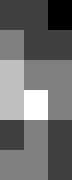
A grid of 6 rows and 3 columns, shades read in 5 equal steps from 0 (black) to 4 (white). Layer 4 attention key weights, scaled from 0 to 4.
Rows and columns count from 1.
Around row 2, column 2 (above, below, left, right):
1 2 2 1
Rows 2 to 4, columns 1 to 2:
2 1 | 3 2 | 3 4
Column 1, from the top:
1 2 3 3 1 2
